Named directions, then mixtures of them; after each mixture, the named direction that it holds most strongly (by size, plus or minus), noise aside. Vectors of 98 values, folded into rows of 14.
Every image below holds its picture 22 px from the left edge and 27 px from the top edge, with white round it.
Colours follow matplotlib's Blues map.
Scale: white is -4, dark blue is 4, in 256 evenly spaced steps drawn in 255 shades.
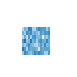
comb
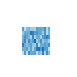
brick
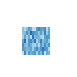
brick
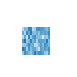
comb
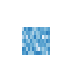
comb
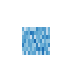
brick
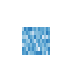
brick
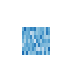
brick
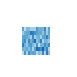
brick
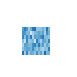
brick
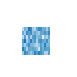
comb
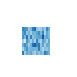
comb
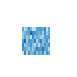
brick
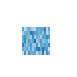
brick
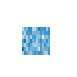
comb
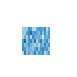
comb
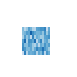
brick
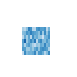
comb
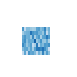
brick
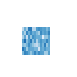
comb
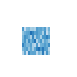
brick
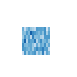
brick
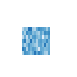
comb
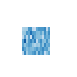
comb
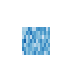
comb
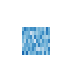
brick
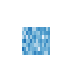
comb
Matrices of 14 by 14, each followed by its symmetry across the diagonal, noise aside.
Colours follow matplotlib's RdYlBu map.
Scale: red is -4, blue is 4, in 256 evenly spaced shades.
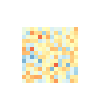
neither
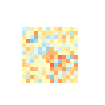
symmetric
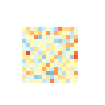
neither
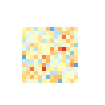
symmetric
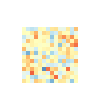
neither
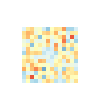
symmetric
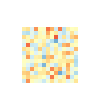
neither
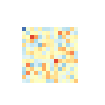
symmetric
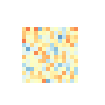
neither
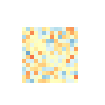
neither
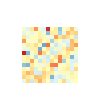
symmetric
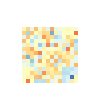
symmetric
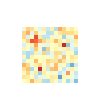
symmetric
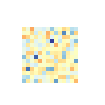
symmetric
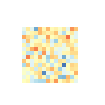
neither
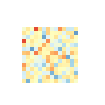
symmetric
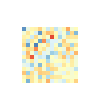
symmetric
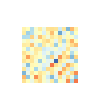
symmetric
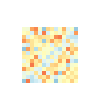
symmetric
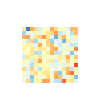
neither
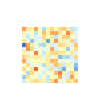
neither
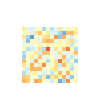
neither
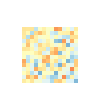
symmetric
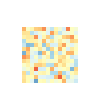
neither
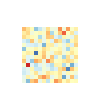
neither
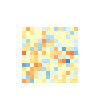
neither
